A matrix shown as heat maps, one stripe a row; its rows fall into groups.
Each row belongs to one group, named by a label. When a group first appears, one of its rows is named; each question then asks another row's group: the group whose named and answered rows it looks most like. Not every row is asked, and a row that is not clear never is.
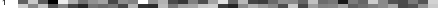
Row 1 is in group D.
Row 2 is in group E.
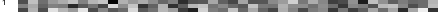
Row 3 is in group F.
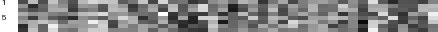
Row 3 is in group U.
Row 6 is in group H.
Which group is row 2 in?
U
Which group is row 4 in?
H
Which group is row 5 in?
E
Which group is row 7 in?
D
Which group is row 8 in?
D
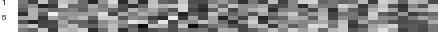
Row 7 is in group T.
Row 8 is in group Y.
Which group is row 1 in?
Y
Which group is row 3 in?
T
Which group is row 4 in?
D
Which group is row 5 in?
F
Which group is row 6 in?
E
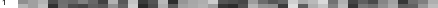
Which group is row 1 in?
E
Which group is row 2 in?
E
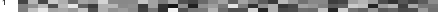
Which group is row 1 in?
D
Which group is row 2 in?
Y
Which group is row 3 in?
F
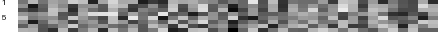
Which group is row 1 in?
F
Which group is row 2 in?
U
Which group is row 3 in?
U
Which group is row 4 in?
H
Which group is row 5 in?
Y
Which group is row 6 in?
U
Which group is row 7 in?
T
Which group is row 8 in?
E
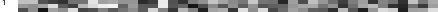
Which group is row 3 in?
T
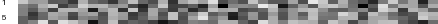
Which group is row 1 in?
E
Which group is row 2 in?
H
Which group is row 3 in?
Y
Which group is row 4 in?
U
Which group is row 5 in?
U
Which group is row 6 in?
Y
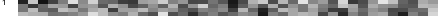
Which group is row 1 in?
T
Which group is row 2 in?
U
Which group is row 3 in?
D
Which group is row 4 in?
H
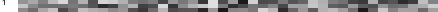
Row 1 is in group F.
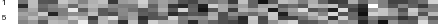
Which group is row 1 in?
D
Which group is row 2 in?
D
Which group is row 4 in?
H
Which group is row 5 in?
F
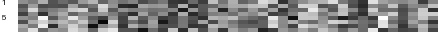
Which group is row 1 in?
H
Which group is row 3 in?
F
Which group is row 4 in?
T
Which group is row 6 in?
Y
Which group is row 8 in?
F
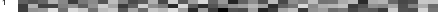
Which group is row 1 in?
U
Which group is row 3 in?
F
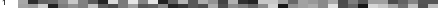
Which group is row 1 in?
Y
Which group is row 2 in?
H
